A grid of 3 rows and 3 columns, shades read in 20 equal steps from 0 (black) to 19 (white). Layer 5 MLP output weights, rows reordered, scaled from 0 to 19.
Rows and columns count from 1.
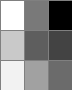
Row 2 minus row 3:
-3 -5 -3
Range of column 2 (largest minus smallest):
5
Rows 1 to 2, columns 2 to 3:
9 0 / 7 5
